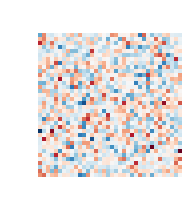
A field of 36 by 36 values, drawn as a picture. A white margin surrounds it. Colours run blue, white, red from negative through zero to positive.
There is no overall slope. The histogram is bell-shaped. Overall the values sit about 50% of the way up the scale. The grain is fine, like static. No seam splits the table. The halves do not mirror each other.
